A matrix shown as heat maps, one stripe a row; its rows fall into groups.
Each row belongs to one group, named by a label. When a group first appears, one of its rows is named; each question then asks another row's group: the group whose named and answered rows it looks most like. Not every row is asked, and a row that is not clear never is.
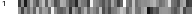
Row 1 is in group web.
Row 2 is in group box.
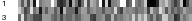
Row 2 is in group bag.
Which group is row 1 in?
box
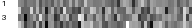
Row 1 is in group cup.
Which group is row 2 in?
bag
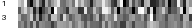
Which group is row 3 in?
bag
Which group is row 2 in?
cup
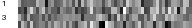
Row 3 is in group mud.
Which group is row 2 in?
web
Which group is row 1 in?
bag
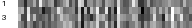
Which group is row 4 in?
mud
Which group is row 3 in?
mud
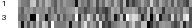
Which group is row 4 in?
box
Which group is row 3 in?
bag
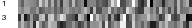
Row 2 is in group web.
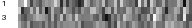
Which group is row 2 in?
bag
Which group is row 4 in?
mud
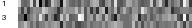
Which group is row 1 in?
bag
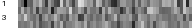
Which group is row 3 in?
cup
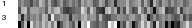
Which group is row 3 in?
box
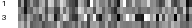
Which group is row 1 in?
web
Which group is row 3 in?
web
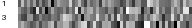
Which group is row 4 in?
web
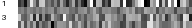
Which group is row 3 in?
bag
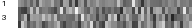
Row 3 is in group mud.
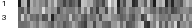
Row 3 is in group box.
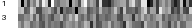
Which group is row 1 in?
box
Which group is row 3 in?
cup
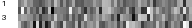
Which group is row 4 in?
bag
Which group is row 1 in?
cup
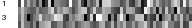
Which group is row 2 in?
web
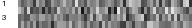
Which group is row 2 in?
mud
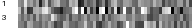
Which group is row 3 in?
box
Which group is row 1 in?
cup
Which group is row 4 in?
web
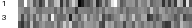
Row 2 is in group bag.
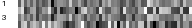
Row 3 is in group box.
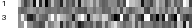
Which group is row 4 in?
cup
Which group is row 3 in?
web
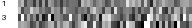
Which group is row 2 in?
bag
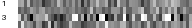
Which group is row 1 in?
mud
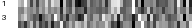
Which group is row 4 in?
cup
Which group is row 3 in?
cup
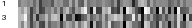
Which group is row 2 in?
web
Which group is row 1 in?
cup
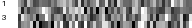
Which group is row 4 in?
cup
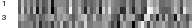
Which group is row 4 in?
cup
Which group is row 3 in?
web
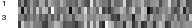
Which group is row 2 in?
box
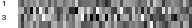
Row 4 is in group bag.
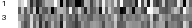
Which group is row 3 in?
bag
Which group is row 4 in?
bag
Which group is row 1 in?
cup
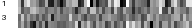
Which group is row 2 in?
bag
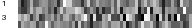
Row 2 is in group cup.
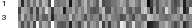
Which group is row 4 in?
box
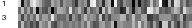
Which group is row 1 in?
bag
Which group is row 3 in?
box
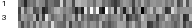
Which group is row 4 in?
box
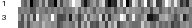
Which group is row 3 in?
box
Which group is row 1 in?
mud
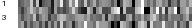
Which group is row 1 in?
cup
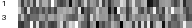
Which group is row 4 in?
cup
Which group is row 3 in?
web
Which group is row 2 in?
mud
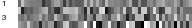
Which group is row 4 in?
web
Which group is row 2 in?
mud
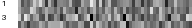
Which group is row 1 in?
bag
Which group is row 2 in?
bag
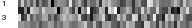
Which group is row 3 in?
mud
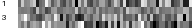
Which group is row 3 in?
cup
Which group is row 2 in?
bag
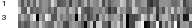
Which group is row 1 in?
box
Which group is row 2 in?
mud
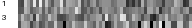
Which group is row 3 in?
box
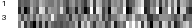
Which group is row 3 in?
box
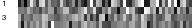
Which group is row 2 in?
web
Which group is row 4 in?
box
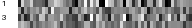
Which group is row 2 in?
box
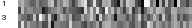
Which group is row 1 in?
web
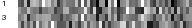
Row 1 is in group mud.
